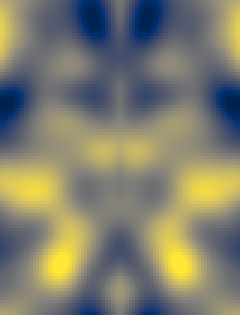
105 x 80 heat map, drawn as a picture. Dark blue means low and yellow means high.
Lone odd cells: none. Mirror symmetry: left to right. Grain: smooth. Average level on the scale: 50%.
